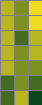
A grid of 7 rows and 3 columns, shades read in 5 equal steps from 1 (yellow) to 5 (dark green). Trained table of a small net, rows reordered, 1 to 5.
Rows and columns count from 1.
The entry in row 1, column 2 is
3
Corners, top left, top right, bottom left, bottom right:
2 1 4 5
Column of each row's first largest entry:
2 2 2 2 2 1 3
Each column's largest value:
4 4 5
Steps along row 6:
down up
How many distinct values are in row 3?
2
